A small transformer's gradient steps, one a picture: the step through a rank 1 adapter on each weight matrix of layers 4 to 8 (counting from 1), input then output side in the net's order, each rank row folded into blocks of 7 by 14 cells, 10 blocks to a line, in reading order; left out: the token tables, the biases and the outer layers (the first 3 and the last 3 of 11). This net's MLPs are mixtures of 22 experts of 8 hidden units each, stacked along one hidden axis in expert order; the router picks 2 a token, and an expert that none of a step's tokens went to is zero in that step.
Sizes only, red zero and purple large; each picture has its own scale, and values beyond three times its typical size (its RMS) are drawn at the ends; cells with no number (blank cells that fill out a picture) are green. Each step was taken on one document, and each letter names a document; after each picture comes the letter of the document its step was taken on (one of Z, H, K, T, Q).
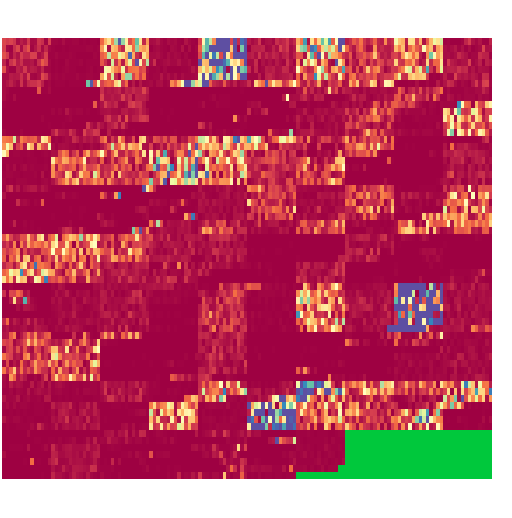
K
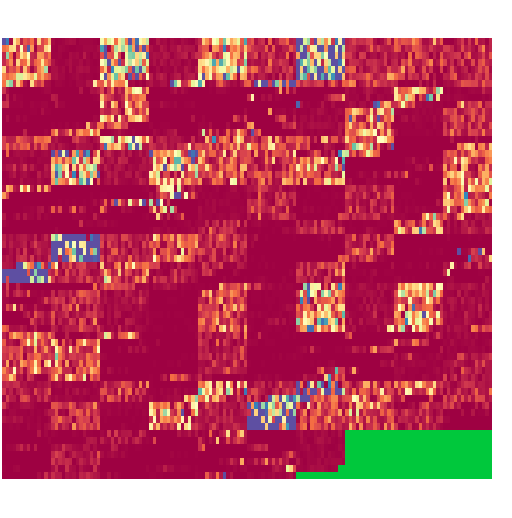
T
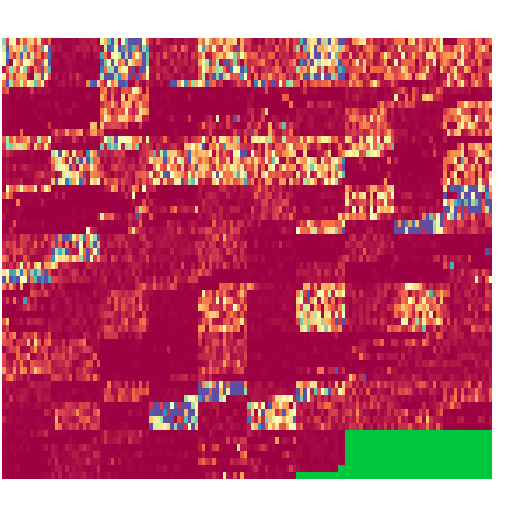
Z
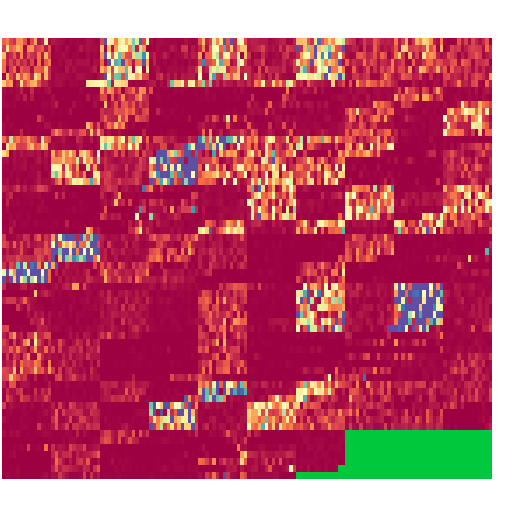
Z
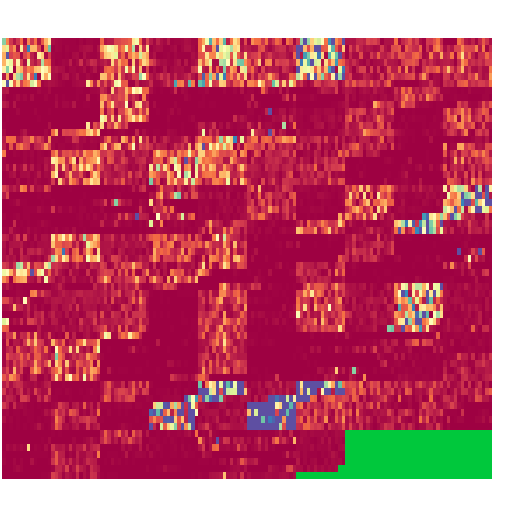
T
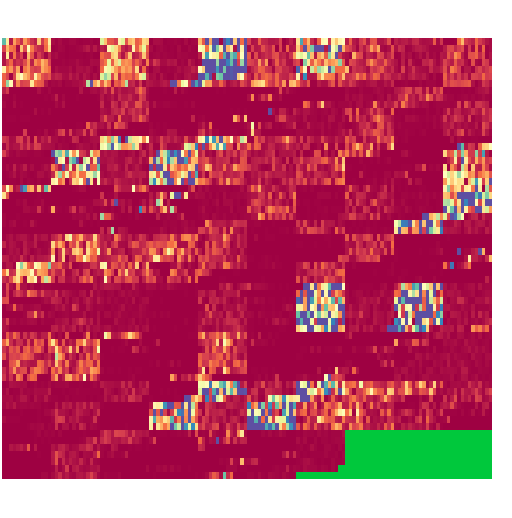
T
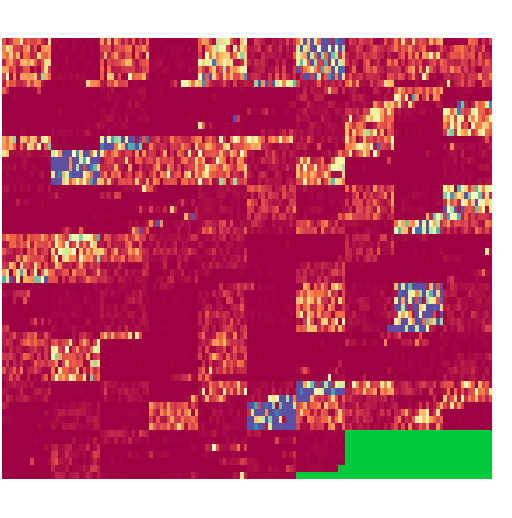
K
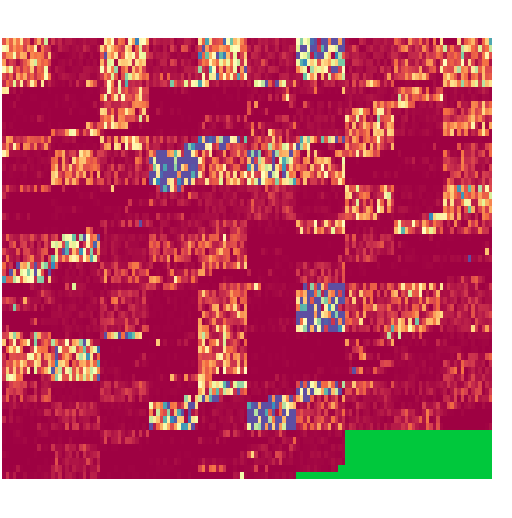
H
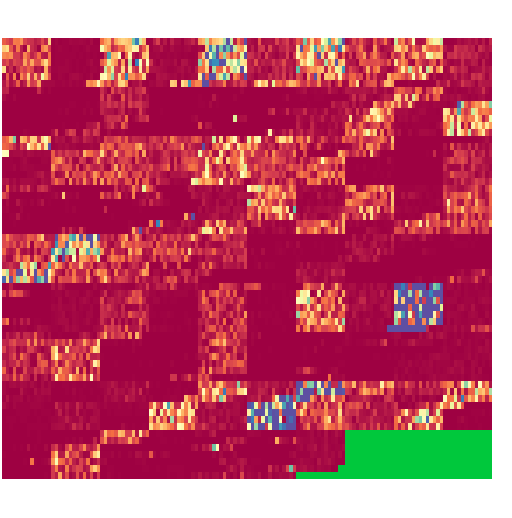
K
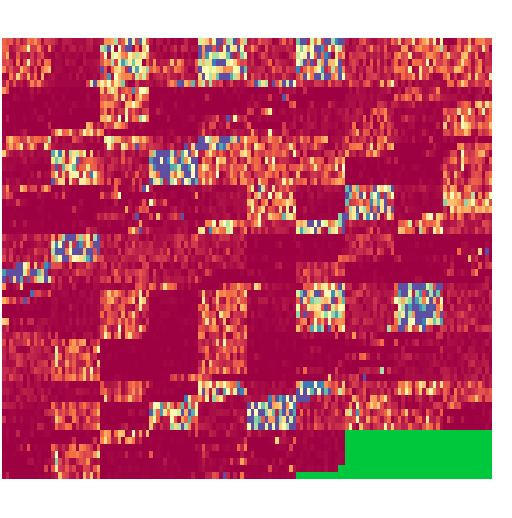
Z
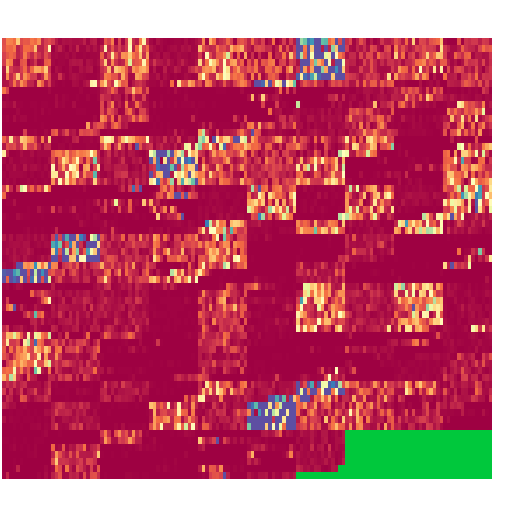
T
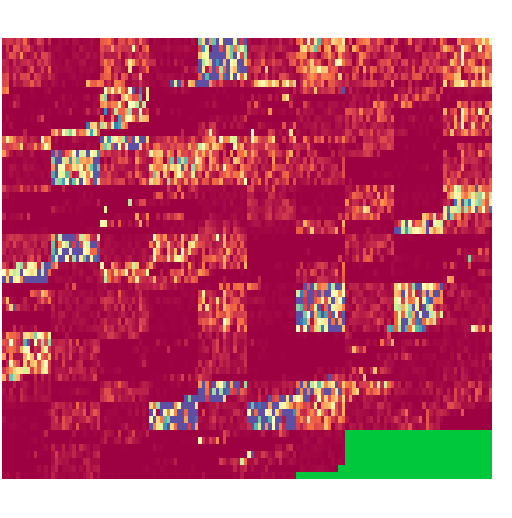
H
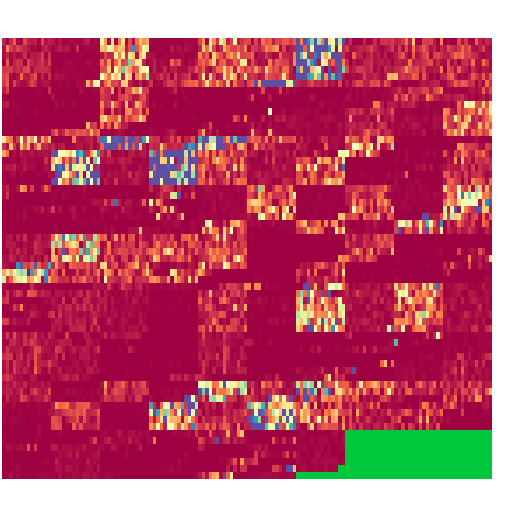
T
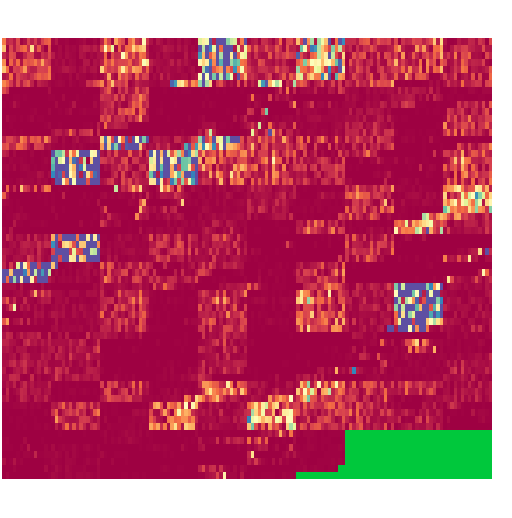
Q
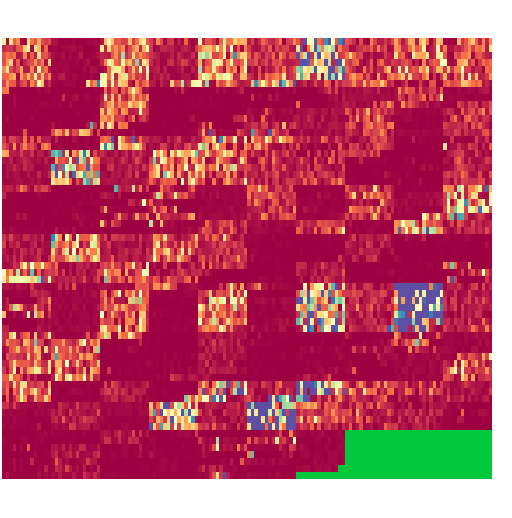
Q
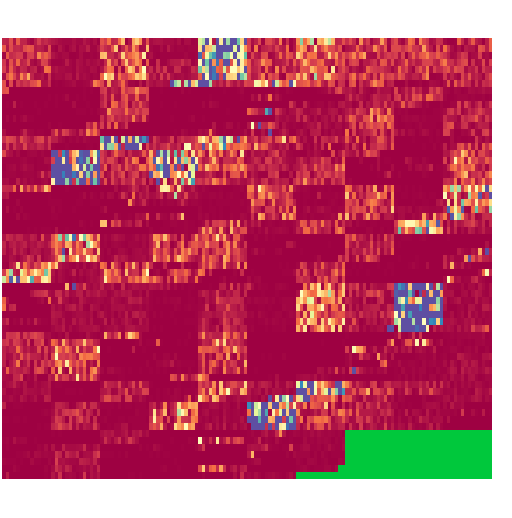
Q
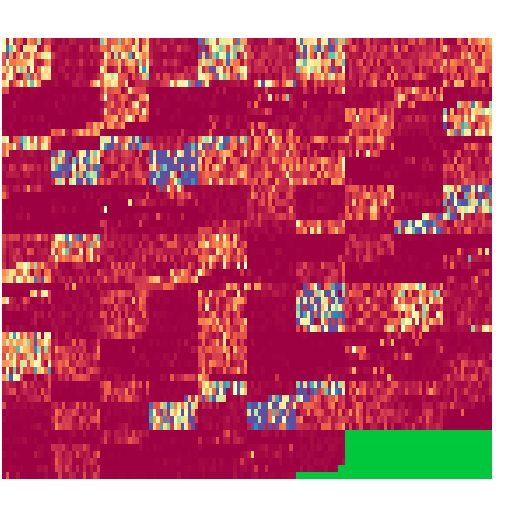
H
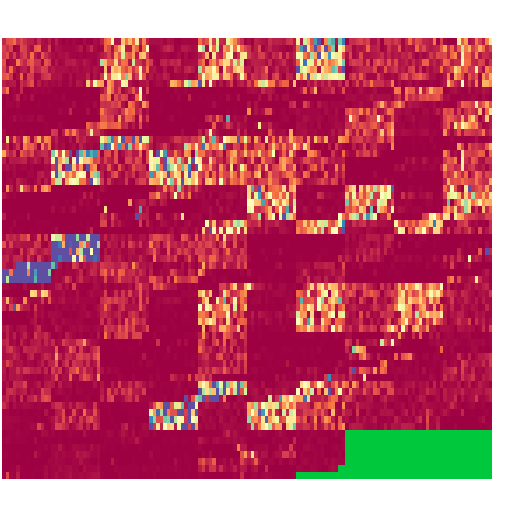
H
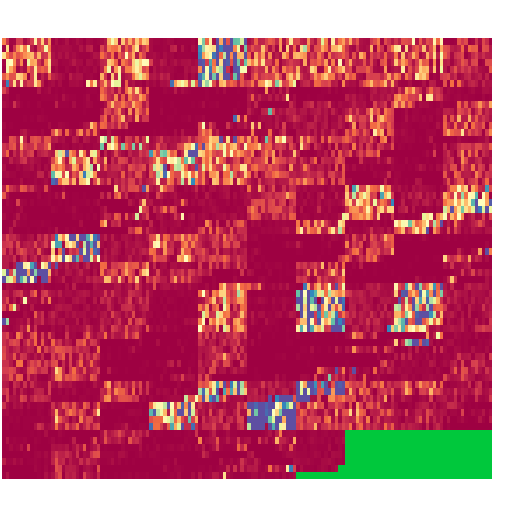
Q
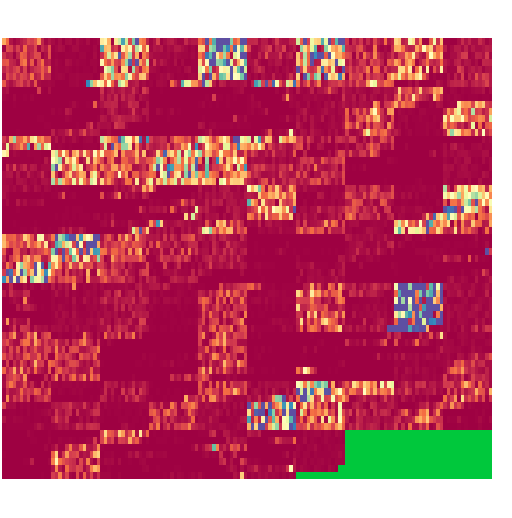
K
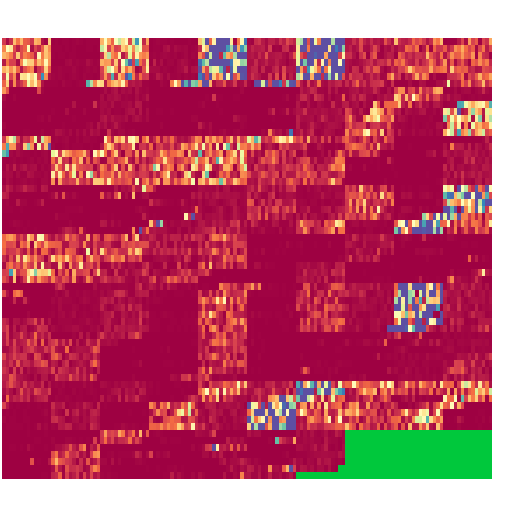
K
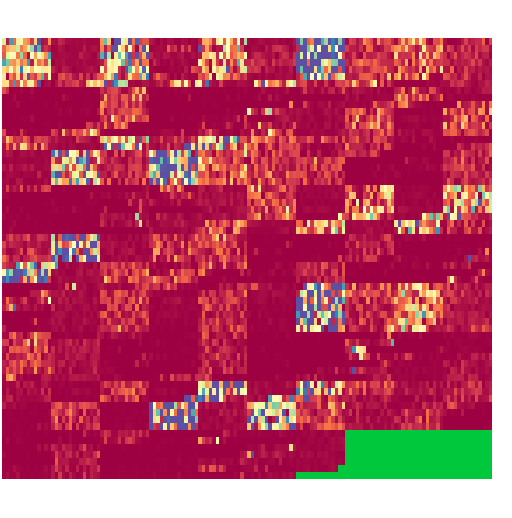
H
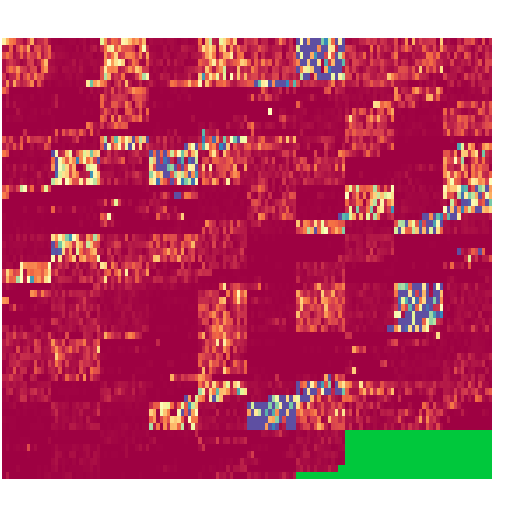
T
